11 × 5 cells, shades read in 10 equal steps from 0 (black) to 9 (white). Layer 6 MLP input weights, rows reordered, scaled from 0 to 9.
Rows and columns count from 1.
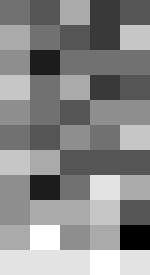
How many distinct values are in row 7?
3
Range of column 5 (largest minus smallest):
8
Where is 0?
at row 10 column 5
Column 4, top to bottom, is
2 2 4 2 5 4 3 8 7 6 9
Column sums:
62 49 53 52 49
